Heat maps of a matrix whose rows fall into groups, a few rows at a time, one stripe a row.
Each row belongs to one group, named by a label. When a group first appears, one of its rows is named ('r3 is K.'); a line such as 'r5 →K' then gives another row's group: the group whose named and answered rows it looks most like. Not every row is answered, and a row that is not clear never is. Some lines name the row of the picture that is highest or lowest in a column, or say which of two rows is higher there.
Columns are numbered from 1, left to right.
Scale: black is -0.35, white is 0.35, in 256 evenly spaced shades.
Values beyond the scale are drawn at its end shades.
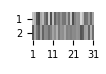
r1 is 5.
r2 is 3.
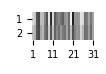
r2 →5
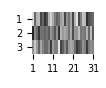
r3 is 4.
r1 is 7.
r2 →3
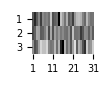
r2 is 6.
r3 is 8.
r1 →3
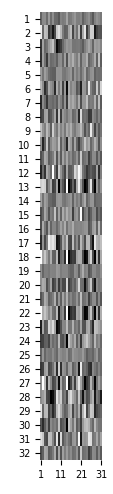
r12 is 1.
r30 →3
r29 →7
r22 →4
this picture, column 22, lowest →28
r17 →8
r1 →8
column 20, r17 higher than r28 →No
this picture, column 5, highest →17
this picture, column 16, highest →28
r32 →6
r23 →8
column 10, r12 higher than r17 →Yes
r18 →4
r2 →7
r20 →4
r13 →4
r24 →3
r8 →6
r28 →7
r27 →4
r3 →8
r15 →6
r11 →6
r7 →3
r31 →5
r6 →5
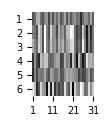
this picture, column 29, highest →6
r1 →6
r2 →1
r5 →1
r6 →5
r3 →1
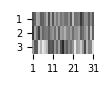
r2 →3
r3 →8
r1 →6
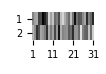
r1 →7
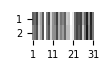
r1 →1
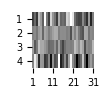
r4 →4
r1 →1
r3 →8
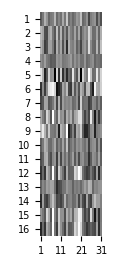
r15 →1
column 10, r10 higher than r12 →No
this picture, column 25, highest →5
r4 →7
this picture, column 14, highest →9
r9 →4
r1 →6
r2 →5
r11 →6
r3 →5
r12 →1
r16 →1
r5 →5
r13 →8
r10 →6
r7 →6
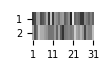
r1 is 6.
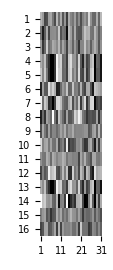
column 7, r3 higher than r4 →Yes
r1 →5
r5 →7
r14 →4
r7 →7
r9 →3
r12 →8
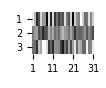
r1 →5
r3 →8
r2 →7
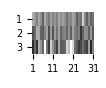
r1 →1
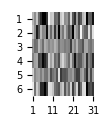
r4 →7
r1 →7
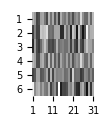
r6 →4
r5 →6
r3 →8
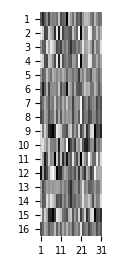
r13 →8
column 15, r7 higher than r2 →Yes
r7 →6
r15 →7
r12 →8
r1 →3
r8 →6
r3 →8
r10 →4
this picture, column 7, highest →12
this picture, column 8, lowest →11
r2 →5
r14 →8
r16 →6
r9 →7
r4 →5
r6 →3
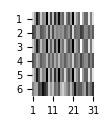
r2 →6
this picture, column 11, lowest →2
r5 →5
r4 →6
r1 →5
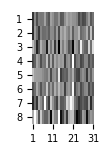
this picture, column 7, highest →7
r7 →1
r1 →1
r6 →6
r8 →4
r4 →6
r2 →3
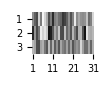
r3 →5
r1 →8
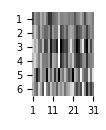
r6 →1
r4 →4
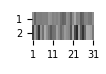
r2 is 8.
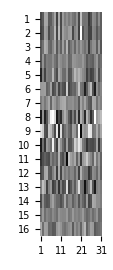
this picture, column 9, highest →9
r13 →4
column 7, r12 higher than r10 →No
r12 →6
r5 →1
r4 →1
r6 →4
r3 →6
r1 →6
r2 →6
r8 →8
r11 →3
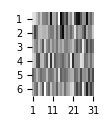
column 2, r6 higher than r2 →Yes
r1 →4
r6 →1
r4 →5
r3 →1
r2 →8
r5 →6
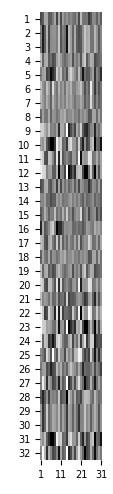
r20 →5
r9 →4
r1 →6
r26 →7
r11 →5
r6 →1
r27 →4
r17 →5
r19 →7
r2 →3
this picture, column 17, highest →22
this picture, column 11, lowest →16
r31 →7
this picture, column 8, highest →15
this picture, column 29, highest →22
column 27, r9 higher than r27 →Yes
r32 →4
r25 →1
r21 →4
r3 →3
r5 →7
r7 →1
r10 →7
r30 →3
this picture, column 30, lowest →25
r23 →4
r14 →7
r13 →6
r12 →4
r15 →6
